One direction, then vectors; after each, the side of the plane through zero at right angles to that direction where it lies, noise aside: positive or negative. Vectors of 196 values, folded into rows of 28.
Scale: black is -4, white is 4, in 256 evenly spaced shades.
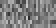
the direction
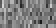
positive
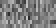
positive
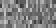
positive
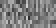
positive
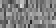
negative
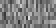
negative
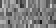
positive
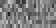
positive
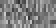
positive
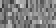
negative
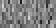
negative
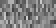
positive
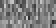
positive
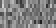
positive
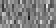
positive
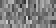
positive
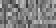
negative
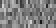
positive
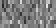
positive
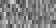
positive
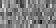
positive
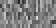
positive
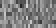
positive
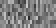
positive
